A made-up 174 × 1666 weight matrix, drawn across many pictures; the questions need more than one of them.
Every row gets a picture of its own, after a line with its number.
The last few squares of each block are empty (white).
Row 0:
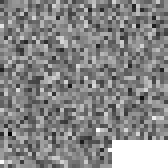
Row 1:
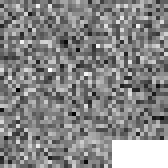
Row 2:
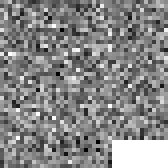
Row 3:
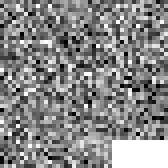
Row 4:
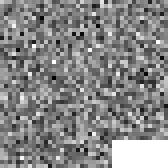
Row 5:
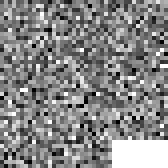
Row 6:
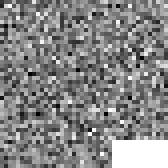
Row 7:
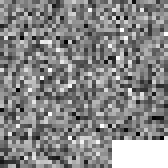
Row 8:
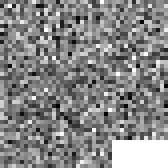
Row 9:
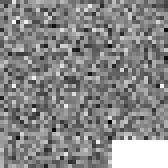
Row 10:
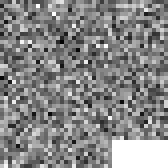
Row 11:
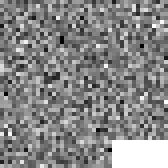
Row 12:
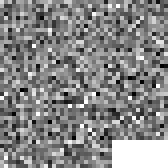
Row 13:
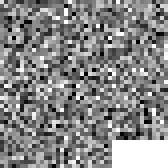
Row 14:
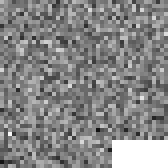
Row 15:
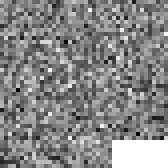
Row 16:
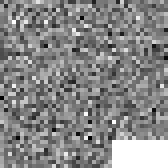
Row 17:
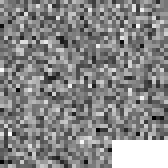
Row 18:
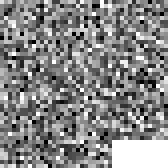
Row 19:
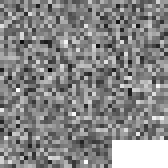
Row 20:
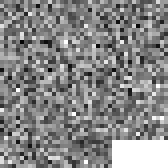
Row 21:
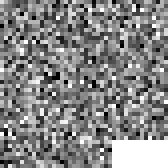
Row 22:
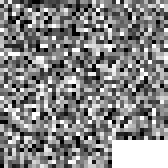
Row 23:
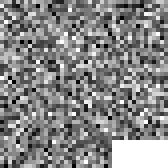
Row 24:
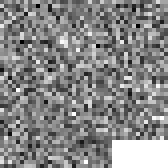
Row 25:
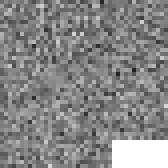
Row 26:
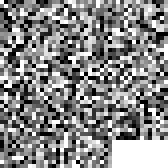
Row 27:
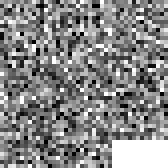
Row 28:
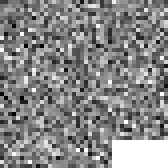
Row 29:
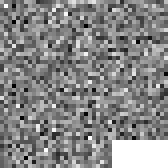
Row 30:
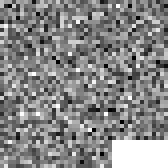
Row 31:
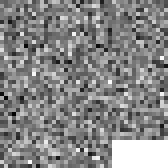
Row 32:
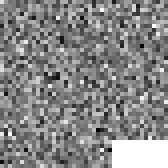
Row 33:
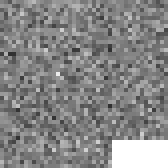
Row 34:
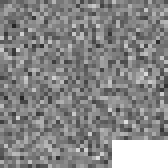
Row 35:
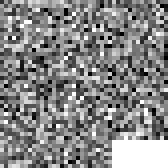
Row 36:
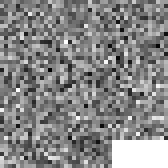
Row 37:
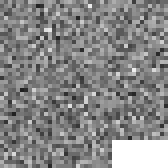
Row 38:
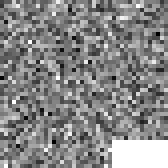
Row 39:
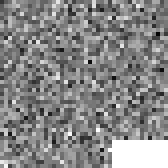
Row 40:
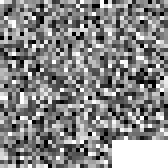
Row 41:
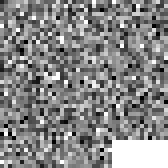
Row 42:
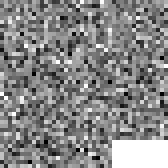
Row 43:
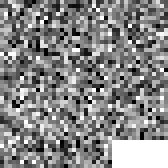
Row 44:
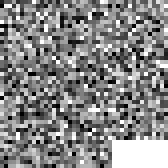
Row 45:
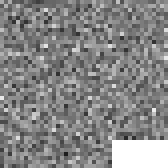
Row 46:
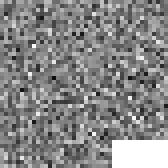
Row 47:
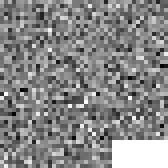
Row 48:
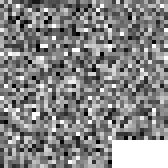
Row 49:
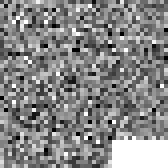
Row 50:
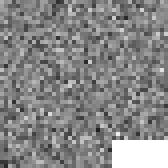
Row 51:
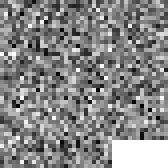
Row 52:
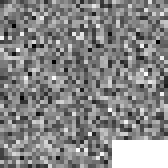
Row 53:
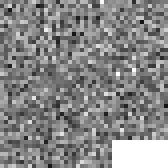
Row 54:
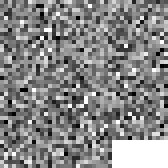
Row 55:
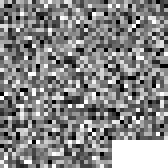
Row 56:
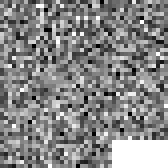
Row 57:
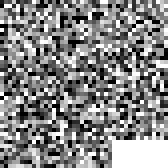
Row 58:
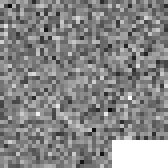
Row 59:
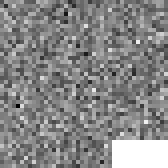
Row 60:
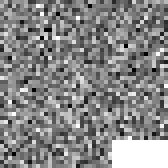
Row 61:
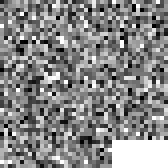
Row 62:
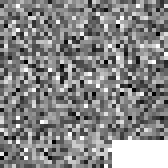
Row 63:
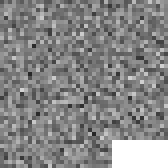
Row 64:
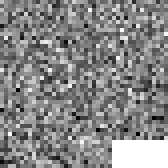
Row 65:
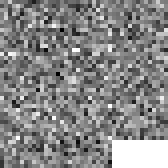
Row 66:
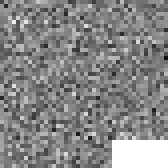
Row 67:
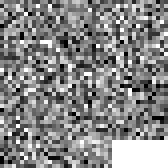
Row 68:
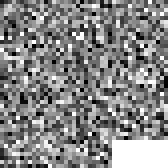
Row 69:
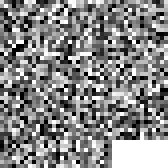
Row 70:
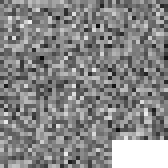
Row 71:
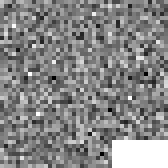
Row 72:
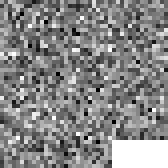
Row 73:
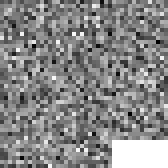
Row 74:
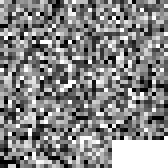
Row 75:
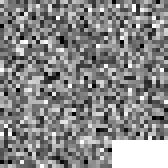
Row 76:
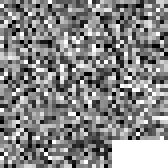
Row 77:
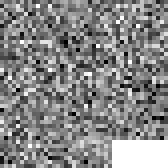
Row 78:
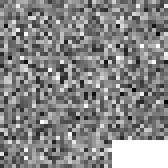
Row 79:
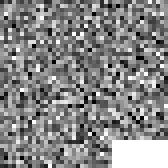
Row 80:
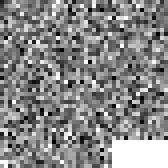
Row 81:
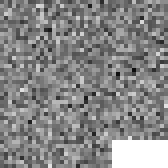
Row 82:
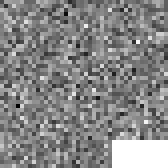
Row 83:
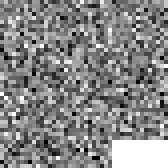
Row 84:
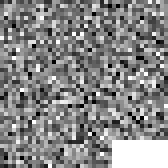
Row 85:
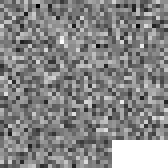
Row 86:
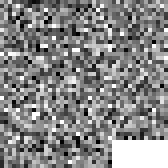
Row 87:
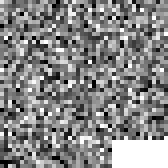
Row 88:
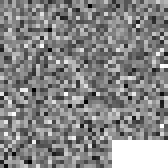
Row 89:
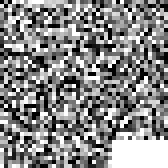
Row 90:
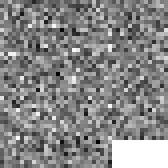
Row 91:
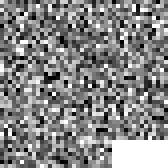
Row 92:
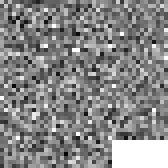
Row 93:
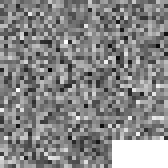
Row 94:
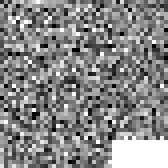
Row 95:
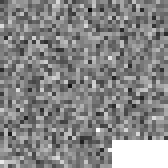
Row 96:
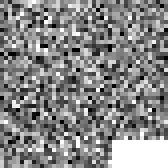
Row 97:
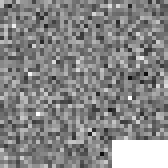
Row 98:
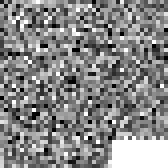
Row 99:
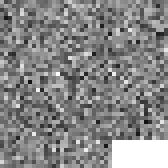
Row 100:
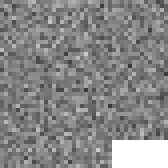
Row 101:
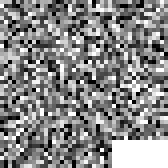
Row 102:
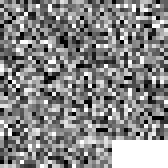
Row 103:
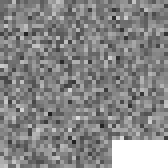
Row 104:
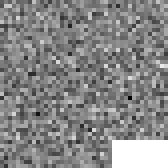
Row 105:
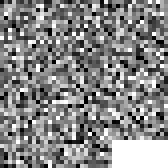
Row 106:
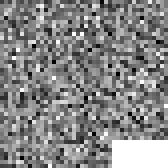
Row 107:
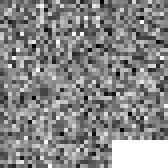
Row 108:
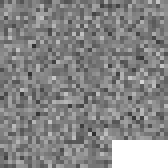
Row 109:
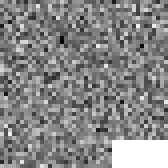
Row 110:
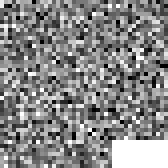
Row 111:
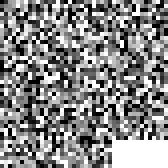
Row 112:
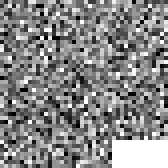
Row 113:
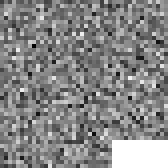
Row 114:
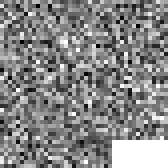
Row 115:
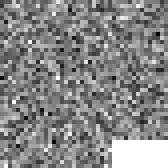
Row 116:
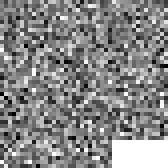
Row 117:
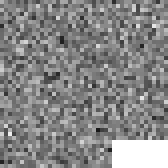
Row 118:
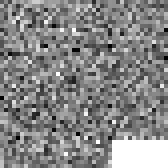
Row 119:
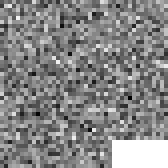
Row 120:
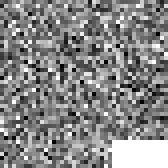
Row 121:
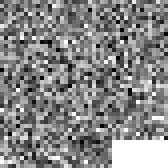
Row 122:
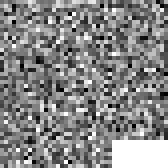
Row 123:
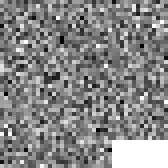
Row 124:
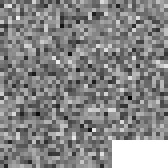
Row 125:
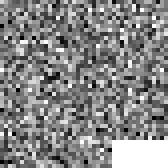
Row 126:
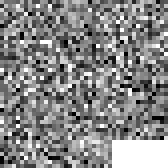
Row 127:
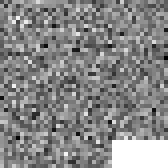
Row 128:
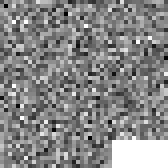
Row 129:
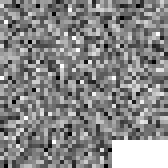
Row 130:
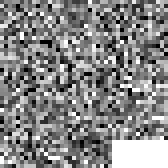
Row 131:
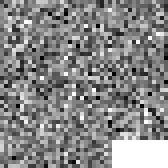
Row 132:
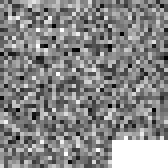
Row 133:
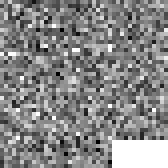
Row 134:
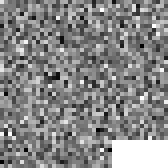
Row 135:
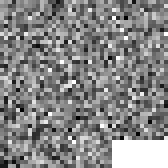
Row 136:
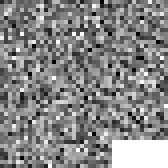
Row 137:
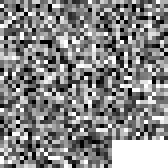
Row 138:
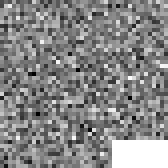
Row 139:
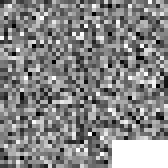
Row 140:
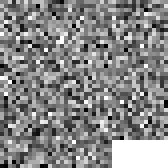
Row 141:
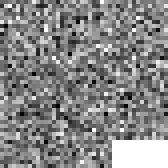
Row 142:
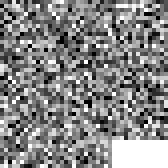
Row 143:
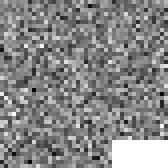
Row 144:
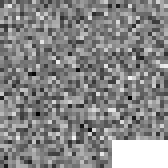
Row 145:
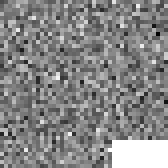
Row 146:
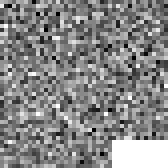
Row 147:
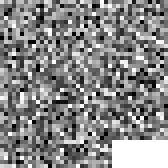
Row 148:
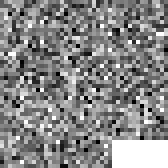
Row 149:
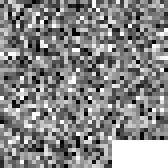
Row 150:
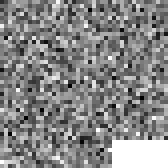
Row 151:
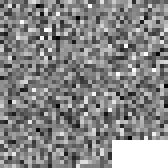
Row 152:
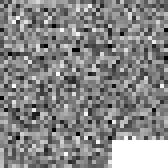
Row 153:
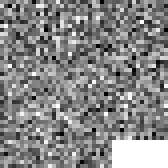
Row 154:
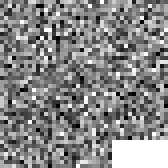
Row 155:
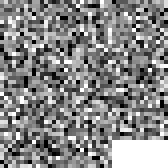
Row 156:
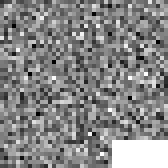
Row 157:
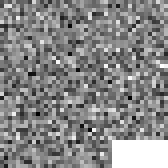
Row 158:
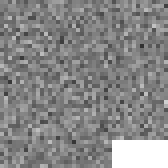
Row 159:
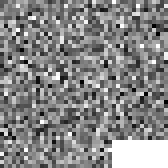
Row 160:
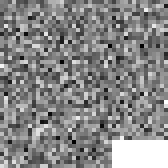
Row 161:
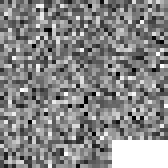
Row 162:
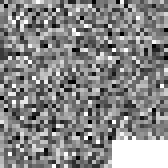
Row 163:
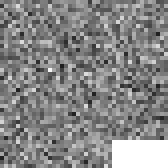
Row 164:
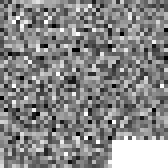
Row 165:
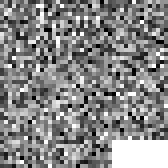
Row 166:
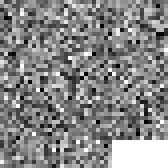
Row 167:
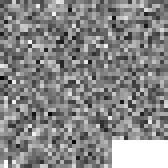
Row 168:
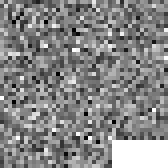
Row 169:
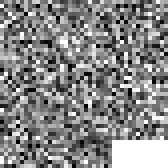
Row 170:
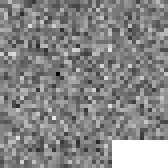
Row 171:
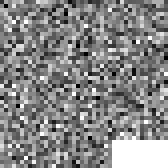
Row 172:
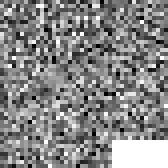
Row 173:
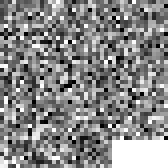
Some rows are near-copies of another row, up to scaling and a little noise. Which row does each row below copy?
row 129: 101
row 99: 166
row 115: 38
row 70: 35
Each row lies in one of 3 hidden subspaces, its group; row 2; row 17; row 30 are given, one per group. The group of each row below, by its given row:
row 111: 17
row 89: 2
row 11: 17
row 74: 17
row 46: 30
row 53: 30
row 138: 30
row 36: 17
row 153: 30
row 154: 30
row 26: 2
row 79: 30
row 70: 2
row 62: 17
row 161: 30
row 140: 17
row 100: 2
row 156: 30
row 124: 30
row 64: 17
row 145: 17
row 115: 17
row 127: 2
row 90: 2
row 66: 2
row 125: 17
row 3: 17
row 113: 30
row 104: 30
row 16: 2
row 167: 17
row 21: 17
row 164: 2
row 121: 17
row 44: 30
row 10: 17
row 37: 30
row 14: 17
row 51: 2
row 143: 30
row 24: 17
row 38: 17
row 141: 30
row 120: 17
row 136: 30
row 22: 2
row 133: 2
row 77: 17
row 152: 2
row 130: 17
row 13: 2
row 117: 17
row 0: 17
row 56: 30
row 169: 17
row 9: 2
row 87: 17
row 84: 30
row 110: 30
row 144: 30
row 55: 30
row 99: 2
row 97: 30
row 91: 17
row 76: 17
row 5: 30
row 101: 17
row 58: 30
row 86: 2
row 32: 17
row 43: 2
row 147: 30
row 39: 17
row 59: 2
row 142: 17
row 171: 2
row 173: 17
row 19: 17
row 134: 17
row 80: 17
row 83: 30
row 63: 30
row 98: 2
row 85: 17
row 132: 2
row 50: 17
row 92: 2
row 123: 17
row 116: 30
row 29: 2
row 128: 2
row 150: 17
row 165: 30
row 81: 30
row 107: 30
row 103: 17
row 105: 30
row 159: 17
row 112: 30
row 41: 17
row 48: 2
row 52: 30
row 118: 2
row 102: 17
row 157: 30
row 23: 17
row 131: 2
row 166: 2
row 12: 30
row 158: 17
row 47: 30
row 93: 17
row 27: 30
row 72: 2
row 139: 30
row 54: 30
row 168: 2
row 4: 30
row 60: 30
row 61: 17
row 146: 30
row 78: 17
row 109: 17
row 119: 30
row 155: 30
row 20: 17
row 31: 30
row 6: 30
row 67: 17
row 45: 2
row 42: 30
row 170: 2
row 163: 17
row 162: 2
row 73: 30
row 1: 17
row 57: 30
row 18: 30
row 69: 2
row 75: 17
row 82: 2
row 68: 30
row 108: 30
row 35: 2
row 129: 17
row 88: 30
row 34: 30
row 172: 30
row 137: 17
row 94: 2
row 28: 30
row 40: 30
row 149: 2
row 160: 17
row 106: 30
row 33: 2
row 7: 17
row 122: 2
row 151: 30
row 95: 17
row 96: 2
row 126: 17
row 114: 17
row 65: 2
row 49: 2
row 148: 2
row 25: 30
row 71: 30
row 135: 17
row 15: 17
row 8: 30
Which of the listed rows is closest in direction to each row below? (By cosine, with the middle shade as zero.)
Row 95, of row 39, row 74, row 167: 39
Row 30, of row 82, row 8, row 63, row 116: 116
